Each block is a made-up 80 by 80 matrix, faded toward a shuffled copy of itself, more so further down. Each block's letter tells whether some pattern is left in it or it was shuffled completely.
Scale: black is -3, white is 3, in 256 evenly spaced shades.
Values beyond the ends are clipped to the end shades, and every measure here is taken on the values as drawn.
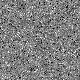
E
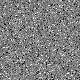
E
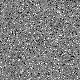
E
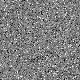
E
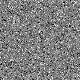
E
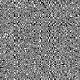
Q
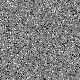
E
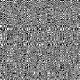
Q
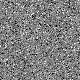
E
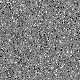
E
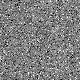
E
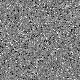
E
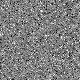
E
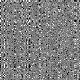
Q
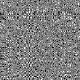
Q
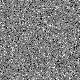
E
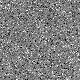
E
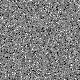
E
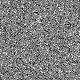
E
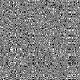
Q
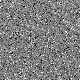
E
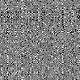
Q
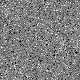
E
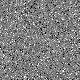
E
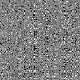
Q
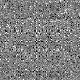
Q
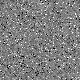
E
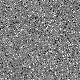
E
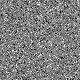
E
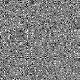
Q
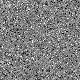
E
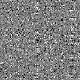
Q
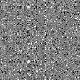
Q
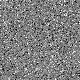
E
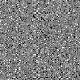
Q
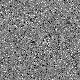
E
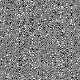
Q
